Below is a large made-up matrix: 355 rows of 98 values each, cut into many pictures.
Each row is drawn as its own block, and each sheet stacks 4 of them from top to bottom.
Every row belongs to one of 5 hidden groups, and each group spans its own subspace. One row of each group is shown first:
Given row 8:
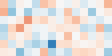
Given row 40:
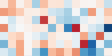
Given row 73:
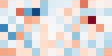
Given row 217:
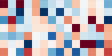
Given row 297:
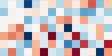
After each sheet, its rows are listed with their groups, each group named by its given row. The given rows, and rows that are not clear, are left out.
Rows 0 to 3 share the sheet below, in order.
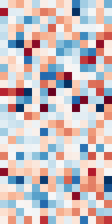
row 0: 73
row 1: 297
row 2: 40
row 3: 217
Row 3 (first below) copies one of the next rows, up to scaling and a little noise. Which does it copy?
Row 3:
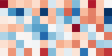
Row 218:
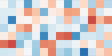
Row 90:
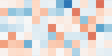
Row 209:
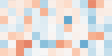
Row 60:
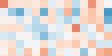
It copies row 60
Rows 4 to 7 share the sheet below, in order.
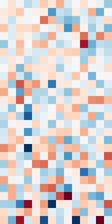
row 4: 40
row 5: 73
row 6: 297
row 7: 297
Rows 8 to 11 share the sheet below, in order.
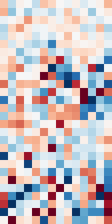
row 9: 40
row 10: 217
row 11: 8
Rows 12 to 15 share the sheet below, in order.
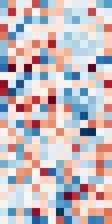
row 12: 8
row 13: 8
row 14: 73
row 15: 73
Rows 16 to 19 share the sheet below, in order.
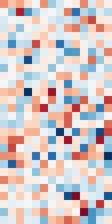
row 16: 73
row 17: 297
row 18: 8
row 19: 40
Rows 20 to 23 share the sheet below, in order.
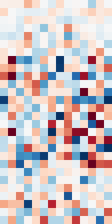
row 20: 297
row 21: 40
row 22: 40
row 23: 297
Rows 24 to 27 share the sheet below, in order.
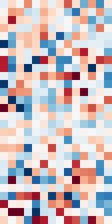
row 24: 217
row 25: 8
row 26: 297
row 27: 73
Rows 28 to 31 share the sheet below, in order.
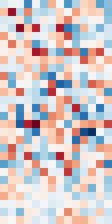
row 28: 73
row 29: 297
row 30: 73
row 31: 217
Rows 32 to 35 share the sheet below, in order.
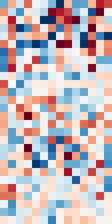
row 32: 40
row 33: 8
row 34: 297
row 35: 217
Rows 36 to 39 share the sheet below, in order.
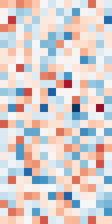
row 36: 217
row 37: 297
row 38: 73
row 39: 73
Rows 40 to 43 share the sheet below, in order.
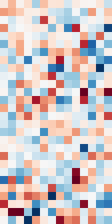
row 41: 40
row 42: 40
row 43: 73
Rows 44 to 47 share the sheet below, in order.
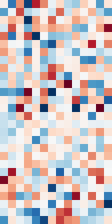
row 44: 40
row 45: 297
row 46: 40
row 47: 40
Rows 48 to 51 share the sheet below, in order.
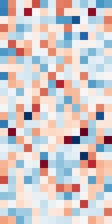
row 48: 8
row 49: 297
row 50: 40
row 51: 8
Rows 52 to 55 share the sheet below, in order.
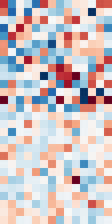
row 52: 8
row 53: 40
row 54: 217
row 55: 217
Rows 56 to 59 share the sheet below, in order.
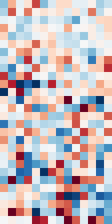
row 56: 8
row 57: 73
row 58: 73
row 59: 73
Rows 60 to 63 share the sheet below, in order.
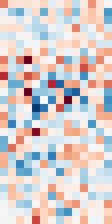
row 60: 217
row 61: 297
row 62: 8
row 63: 297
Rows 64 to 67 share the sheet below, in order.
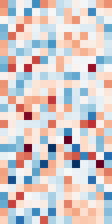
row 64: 8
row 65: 8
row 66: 297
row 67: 8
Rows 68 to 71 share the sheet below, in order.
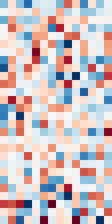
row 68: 297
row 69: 8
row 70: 217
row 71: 297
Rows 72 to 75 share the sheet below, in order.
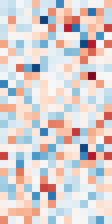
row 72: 40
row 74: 40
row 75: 40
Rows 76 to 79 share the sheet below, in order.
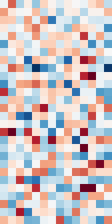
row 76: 40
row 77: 73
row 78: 40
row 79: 73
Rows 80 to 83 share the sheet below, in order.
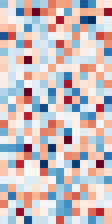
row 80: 73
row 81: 297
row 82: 297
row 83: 73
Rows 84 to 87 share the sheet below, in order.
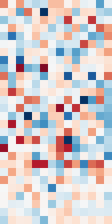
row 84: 217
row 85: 217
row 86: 73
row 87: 40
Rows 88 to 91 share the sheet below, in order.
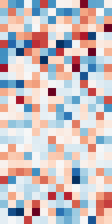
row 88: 217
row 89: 217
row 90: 217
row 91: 73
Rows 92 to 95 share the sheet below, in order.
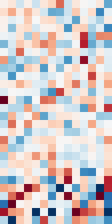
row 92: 40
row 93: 217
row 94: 8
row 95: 8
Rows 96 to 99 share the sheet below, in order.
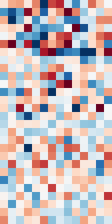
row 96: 217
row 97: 297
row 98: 297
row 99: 40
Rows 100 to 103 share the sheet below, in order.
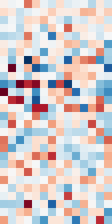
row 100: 297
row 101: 73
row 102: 8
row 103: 297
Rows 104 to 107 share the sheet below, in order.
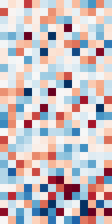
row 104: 297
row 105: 297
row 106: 8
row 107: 40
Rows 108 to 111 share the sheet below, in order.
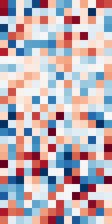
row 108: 8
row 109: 8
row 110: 40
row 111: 217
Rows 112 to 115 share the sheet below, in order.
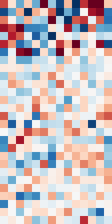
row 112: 217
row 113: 297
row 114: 8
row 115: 73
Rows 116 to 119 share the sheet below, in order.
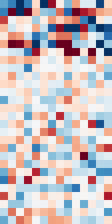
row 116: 73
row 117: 217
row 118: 40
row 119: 8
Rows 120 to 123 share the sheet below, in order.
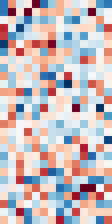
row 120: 8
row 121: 297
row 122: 40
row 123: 73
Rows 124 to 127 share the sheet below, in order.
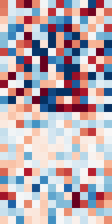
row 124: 297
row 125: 217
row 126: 73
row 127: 217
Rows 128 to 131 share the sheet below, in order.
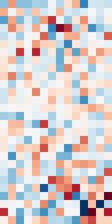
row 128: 297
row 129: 40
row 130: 217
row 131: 40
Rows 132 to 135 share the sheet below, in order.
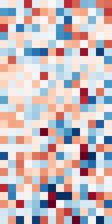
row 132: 73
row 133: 40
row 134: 40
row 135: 297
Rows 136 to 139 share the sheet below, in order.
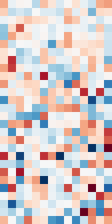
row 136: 8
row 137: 40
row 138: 217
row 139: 217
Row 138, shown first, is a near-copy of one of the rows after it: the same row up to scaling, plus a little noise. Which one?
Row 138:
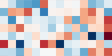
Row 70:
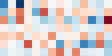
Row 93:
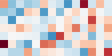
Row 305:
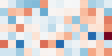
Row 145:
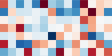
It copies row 305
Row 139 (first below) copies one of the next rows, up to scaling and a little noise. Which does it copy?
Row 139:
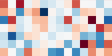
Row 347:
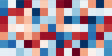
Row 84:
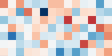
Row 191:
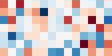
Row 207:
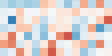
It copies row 191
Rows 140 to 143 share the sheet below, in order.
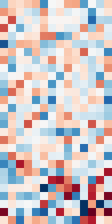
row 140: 217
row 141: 8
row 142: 8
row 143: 40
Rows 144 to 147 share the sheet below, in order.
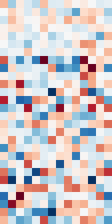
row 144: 217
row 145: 217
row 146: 73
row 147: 8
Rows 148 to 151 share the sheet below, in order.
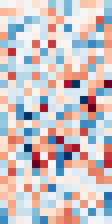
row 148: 8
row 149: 40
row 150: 297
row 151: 40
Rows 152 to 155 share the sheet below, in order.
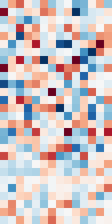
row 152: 73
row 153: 217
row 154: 217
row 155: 217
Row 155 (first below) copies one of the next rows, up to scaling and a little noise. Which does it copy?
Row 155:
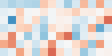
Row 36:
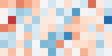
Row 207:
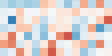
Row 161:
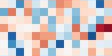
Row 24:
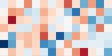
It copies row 207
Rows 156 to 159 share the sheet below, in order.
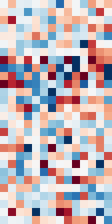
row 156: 40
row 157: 217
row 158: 297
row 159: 73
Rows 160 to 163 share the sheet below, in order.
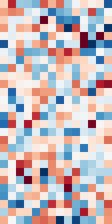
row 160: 40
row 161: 217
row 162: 8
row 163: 217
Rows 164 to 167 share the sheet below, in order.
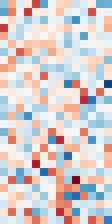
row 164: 8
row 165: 40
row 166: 297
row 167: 73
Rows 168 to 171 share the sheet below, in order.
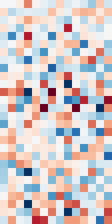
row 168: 297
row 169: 297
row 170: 8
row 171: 297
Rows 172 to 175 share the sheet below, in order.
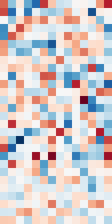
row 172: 8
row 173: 40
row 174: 8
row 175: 217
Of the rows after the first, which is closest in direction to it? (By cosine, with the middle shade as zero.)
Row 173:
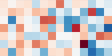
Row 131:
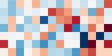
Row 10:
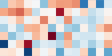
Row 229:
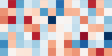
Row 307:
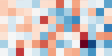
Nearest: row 307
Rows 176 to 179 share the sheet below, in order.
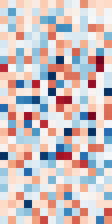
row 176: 297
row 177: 40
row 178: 217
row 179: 297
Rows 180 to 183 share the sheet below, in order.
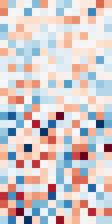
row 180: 8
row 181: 73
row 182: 40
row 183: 73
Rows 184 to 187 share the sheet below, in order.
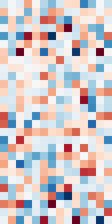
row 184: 297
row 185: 40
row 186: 8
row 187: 297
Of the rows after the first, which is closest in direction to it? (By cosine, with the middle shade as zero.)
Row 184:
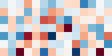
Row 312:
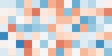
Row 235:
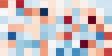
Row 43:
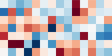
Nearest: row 312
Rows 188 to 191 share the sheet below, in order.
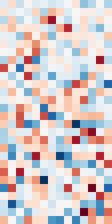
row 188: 297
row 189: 40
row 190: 73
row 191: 217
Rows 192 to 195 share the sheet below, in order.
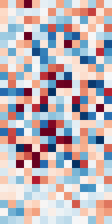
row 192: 297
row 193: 297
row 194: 297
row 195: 73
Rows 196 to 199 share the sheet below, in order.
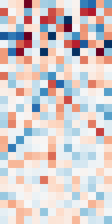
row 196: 297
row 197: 297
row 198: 8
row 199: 217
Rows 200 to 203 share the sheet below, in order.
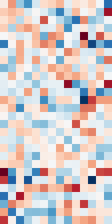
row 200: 40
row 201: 40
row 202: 73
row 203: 8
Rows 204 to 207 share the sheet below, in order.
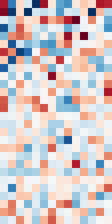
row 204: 8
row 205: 40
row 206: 297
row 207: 217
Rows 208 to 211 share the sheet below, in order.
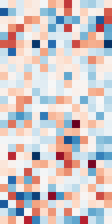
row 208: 8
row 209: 217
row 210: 73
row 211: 73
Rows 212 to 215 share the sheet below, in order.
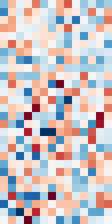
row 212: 8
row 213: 297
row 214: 40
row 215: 73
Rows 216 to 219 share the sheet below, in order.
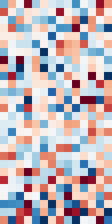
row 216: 40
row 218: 217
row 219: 297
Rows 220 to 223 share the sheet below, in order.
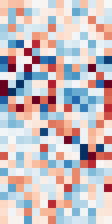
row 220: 73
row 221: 8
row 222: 40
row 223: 217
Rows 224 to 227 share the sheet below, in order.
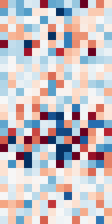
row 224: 217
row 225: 297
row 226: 73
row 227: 297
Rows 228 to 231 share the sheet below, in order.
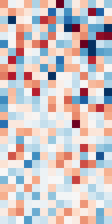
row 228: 40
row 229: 40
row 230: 73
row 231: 73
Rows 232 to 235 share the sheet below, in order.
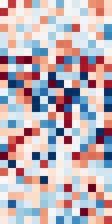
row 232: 40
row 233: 297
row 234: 8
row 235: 217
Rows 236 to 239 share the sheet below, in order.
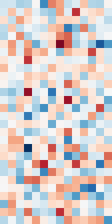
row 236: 73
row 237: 297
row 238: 297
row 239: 73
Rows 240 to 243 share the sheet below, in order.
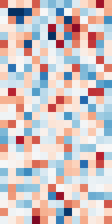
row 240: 217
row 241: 217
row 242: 73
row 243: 297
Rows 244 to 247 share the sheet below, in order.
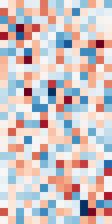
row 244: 73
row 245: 297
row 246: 217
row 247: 40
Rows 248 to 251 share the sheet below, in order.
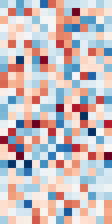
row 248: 73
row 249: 217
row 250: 73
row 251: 297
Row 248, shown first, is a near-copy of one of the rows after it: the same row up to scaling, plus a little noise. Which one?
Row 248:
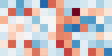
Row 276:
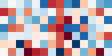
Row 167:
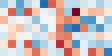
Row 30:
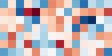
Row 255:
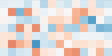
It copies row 167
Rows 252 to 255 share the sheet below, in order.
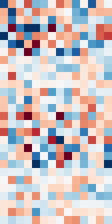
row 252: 73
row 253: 217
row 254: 297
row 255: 73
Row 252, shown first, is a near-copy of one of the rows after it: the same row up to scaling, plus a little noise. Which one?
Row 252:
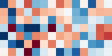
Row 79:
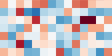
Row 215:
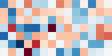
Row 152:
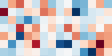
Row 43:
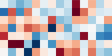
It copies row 215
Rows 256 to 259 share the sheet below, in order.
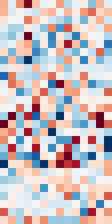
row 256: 297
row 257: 297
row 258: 40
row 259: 40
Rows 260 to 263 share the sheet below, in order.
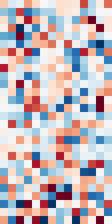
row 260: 73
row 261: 73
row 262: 73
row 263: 297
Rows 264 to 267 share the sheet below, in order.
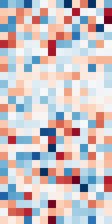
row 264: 217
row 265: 8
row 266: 40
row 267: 217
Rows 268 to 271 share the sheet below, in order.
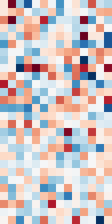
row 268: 40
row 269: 73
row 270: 217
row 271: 297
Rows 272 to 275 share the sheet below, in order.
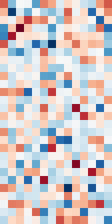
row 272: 8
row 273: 297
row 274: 297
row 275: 217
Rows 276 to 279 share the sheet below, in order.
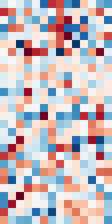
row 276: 73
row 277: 297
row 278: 217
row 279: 8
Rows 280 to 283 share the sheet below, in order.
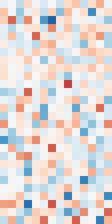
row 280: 40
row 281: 297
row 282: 217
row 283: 297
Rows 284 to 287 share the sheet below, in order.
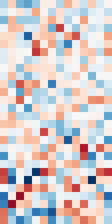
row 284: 297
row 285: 73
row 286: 40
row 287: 8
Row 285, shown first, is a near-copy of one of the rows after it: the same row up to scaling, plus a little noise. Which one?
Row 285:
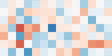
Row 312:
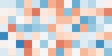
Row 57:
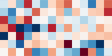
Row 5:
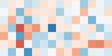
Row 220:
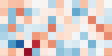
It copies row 5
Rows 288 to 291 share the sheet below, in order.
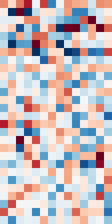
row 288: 73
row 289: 73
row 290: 73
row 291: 8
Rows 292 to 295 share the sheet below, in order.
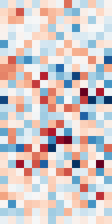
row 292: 217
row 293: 40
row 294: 297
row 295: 217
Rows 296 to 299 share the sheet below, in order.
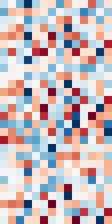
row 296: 297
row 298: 217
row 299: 297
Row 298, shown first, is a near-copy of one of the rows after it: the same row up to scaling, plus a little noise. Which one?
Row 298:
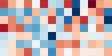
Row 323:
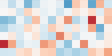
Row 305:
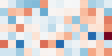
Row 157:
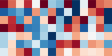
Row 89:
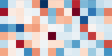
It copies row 157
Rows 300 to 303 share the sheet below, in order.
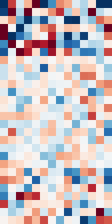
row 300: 8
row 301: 217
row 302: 217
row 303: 73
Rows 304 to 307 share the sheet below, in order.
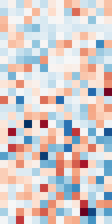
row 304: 73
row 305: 217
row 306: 217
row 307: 40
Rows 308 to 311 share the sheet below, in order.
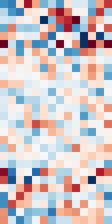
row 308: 40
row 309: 217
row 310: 73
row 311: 8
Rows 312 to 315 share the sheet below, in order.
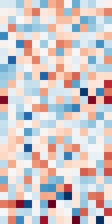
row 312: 73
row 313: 40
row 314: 297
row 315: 297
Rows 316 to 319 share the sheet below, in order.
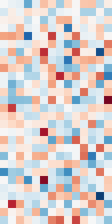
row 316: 297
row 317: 8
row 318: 40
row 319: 217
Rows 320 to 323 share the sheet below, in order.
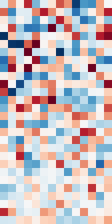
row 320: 73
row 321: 8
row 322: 73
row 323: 217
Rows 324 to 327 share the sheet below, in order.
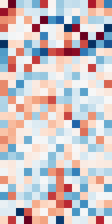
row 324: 40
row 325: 8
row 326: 217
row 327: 73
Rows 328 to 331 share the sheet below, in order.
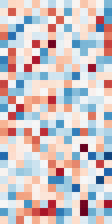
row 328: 8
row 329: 8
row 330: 40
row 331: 40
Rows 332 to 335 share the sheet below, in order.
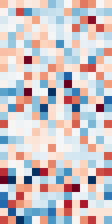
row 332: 73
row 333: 297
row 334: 217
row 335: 8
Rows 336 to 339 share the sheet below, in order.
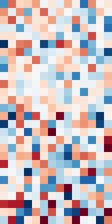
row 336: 217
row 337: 8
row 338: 40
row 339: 297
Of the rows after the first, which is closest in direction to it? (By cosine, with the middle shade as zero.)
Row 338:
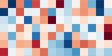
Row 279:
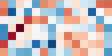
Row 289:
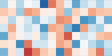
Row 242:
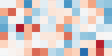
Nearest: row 242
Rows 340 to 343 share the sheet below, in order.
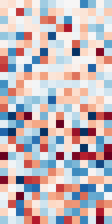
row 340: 297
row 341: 8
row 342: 40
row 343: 73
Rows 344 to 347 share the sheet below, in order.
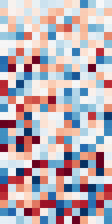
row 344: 297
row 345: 8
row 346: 73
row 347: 217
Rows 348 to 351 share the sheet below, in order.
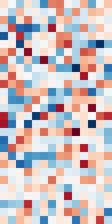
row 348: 73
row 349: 217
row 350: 8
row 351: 297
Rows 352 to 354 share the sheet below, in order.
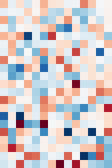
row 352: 297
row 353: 217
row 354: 217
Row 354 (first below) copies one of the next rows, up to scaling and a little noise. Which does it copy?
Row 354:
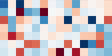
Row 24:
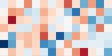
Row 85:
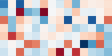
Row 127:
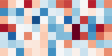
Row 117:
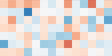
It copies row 85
